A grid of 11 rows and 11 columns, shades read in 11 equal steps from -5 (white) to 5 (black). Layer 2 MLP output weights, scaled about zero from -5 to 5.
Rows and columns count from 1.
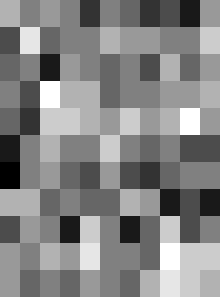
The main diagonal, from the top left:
-2 -4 4 -2 -2 -3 2 -1 -3 -3 -2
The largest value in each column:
5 3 4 4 3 1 4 3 4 4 4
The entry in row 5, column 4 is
-3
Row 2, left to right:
2 -4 1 0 0 -2 -1 -1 0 0 -3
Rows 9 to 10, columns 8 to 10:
1 -3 2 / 1 -5 -3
